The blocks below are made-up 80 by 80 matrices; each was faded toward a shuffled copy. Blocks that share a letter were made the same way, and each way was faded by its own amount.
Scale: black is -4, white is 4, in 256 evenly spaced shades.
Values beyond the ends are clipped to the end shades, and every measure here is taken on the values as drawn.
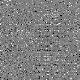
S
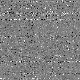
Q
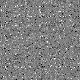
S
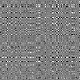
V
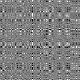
V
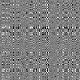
V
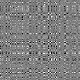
V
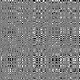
V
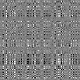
V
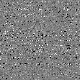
Q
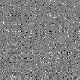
S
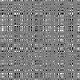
V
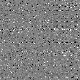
S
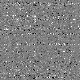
Q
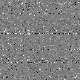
Q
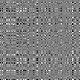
V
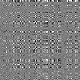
V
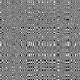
V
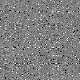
S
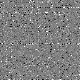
Q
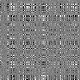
V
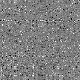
S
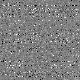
Q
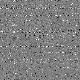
Q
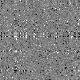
S
